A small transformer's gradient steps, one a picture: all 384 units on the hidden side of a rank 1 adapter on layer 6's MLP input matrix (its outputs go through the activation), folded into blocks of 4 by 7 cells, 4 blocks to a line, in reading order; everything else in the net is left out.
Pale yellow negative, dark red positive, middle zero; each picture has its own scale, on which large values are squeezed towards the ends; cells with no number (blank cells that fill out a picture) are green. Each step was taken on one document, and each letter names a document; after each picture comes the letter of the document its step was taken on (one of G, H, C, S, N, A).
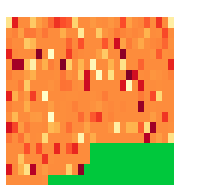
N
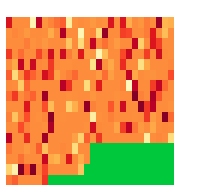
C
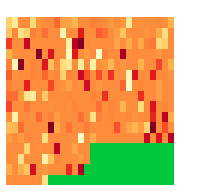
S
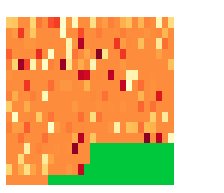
N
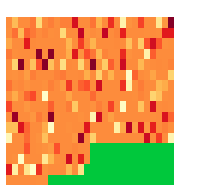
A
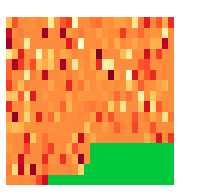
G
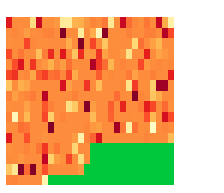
C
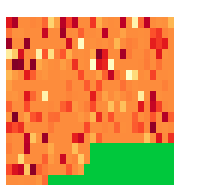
G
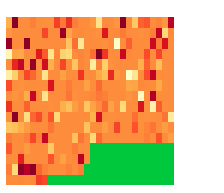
G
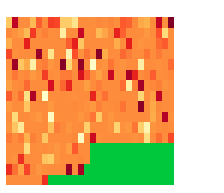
S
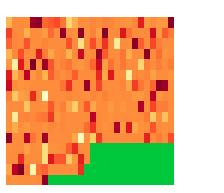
C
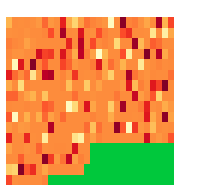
C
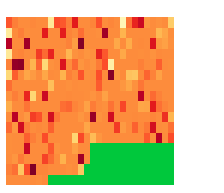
G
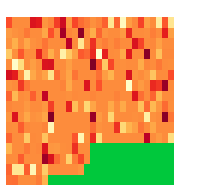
C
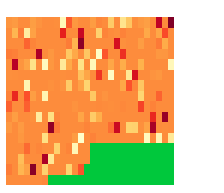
N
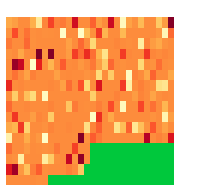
A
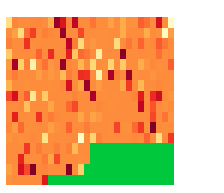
S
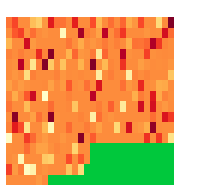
A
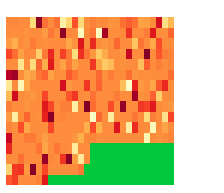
C
